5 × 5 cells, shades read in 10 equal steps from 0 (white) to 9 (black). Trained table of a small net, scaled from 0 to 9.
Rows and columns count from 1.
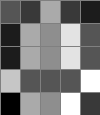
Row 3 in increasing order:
1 3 4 6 8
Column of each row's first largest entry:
5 1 1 2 1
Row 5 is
9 3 4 0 7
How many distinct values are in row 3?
5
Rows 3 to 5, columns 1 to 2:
8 3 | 2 6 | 9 3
